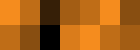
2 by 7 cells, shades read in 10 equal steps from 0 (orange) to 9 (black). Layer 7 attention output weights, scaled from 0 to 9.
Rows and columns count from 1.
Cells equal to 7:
1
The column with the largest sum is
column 3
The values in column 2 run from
2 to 4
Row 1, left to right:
0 2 7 3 2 0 4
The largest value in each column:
2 4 9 3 2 2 4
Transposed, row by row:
0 2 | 2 4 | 7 9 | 3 1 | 2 0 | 0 2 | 4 3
